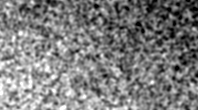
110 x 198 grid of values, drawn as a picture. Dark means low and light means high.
Ninth with the highest average: bottom left. Odd rows or columns: none. Ninth with the lowest average: top right. Slope: up to the bottom left. Lone odd cells: none. Stripes: none. Average level on the scale: 50%. Grain: blotchy.
